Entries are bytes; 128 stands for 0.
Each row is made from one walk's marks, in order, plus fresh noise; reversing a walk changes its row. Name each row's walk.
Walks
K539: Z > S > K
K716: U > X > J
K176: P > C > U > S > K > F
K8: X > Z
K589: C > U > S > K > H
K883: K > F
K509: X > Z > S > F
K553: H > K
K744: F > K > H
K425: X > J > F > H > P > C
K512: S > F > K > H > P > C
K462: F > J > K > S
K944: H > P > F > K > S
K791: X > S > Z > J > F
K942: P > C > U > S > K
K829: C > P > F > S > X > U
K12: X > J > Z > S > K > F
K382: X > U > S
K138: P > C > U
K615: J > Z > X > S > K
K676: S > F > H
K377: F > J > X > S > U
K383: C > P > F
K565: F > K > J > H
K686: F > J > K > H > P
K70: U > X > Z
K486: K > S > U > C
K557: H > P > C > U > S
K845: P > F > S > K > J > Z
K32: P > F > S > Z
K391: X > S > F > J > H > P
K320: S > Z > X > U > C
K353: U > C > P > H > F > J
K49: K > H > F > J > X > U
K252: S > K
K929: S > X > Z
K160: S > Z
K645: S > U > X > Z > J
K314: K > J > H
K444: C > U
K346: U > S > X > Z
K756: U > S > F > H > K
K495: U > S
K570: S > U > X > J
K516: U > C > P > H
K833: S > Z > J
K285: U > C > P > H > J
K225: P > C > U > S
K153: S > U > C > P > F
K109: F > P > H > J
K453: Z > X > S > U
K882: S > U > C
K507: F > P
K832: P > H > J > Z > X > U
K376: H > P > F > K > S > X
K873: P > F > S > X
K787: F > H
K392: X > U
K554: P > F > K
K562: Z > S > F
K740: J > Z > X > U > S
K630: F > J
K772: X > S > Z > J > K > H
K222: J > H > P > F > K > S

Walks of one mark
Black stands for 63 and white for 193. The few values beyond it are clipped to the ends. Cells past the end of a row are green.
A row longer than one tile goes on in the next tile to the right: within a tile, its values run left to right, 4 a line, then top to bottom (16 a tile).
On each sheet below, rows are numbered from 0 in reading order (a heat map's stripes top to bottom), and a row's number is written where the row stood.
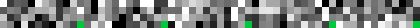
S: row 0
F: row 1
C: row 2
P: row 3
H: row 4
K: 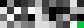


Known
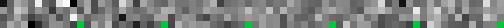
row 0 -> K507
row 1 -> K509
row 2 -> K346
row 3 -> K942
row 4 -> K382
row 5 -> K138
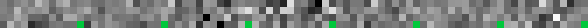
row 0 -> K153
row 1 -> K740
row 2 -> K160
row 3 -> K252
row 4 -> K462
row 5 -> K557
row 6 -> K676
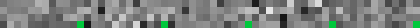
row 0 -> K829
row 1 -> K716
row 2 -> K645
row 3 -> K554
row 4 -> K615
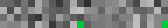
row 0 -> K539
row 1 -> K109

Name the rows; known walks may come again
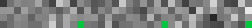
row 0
K109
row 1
K462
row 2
K495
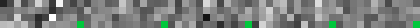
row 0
K787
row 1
K376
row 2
K509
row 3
K138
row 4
K12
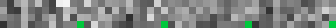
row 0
K630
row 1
K882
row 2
K225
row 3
K833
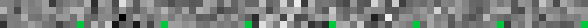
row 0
K645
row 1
K562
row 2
K756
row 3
K392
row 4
K676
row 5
K942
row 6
K791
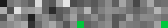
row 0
K554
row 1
K845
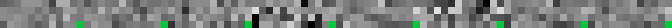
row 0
K353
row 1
K512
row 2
K570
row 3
K8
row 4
K453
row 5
K252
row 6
K346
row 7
K740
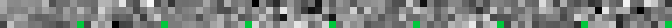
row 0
K320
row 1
K383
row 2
K565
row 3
K553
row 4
K486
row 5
K314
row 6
K873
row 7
K883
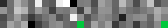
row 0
K507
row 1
K32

